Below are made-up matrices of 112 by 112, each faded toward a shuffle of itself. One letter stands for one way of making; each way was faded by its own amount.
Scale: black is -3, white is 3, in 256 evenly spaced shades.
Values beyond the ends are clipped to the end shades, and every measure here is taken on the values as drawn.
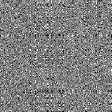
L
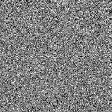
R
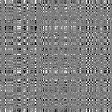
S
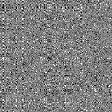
L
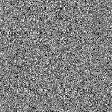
R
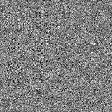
R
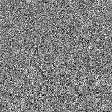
R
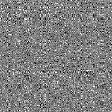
L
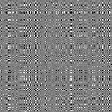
S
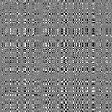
S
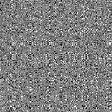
L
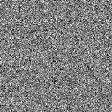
R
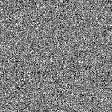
R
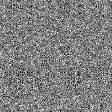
R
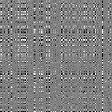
S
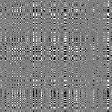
S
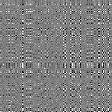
S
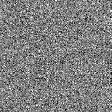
R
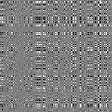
S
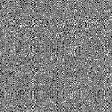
L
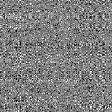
L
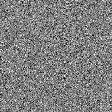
R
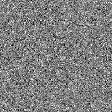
R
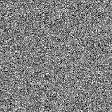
R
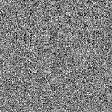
R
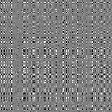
S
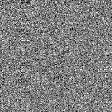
R
